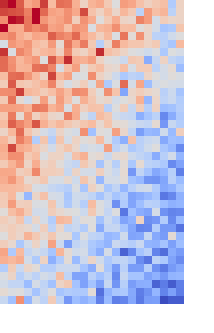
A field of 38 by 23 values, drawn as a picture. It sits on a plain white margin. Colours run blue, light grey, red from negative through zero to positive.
Slope: up to the top left. Ninth with the lowest average: bottom right. Odd rows or columns: none. Grain: fine. Ninth with the highest average: top left. Stripes: none.
